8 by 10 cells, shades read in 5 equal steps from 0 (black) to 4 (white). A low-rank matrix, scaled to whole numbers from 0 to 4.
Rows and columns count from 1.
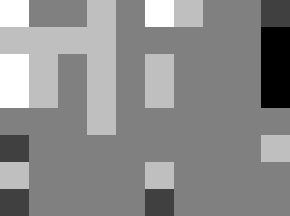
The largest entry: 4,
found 4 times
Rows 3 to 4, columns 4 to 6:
3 2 3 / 3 2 3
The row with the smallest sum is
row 8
